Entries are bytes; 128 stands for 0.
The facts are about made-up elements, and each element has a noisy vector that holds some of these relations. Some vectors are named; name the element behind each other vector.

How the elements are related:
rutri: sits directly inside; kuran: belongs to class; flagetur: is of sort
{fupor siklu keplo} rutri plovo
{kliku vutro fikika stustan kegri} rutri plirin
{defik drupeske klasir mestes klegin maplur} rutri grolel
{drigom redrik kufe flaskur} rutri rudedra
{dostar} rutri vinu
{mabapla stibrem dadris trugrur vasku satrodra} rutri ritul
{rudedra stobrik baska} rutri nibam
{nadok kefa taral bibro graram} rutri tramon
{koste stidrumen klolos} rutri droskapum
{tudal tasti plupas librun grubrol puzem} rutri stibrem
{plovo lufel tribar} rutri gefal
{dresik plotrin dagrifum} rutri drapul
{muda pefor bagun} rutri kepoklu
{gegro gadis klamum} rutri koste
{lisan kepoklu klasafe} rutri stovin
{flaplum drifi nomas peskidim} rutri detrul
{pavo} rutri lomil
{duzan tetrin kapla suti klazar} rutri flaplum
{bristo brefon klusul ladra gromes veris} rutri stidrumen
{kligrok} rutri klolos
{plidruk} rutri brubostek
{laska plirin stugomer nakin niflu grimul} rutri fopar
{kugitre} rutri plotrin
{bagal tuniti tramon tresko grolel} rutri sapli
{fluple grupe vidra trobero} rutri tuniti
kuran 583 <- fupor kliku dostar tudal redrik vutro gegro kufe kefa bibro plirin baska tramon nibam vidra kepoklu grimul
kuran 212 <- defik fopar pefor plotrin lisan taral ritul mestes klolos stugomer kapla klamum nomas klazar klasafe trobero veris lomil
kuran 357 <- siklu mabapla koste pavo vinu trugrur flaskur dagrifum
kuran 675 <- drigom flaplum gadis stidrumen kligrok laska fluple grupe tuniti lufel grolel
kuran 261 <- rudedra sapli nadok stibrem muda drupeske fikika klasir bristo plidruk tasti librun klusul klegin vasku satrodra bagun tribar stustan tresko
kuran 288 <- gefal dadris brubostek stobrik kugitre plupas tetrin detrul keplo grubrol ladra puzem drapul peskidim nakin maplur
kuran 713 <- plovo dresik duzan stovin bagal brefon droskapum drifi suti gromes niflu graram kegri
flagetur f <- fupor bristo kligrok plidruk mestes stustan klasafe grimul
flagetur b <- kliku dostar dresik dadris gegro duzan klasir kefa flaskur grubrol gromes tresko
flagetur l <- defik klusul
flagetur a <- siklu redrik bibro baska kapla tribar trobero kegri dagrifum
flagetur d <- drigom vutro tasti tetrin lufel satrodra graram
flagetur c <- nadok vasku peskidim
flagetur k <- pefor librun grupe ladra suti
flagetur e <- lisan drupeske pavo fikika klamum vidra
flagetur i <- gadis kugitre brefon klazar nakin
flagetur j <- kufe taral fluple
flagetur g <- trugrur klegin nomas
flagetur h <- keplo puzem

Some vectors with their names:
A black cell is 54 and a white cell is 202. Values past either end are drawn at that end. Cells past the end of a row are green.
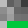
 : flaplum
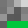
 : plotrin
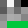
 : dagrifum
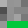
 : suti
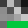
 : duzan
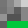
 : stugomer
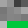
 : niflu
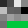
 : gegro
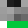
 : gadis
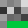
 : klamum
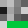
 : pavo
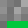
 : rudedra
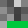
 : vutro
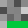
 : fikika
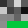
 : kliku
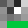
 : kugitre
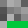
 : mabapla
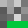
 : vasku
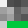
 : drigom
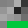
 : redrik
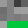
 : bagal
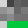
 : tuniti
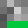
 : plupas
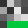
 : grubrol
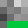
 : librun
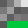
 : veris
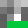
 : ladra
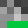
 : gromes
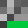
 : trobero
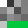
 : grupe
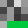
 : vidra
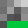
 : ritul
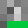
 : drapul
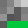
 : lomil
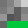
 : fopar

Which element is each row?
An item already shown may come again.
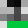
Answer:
fluple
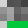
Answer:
lufel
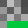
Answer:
flaskur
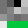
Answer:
brefon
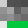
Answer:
laska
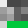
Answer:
drigom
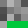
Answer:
mabapla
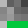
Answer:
flaplum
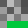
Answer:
flaskur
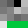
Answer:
brefon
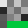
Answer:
klegin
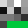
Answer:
nomas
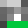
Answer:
peskidim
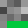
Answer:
drupeske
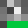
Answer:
tetrin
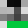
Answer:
fluple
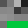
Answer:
bibro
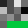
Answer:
kefa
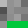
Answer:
suti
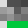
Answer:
laska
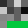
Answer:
kliku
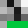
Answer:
kufe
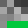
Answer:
dresik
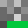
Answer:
nadok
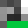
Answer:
taral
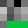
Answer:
stustan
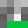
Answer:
ladra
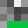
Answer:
plirin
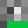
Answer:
maplur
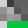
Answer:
stidrumen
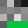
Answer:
tribar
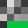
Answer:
kapla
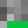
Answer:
koste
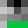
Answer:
kligrok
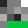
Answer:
klazar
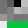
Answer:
brefon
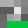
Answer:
keplo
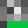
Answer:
tetrin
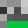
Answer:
lisan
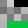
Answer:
kegri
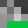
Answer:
gromes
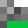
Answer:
pefor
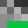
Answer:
dresik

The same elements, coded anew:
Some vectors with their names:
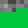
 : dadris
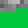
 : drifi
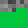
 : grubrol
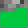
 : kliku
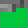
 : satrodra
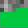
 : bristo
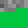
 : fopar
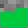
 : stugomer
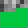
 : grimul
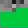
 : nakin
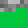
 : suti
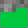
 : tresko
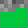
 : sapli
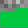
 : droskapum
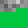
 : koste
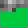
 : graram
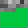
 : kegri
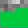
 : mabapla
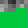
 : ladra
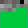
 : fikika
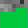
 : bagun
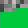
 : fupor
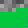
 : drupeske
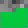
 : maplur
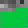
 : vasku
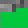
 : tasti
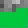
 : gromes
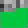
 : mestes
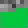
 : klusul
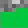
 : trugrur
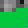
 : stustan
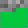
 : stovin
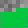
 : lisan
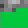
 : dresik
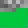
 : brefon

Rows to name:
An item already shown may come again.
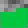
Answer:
flaplum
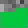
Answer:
librun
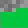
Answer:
lisan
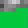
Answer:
duzan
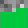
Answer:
vidra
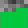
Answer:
laska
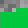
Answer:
klamum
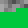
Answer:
flaplum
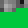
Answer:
stustan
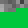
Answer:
librun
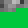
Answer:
kliku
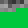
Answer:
peskidim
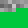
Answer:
klazar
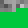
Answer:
bibro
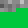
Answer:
defik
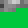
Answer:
duzan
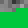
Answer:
maplur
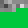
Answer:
tramon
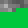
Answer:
tetrin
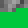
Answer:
vutro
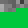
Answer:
librun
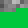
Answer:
dostar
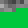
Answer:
keplo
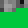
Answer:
stustan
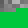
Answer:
gegro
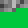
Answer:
kufe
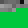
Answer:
fikika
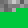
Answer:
pavo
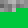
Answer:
kapla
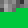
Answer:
plidruk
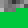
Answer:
grupe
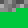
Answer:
drupeske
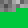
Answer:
tudal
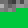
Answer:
puzem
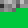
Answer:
taral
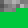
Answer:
kefa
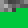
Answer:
lufel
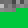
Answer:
stibrem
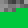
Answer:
laska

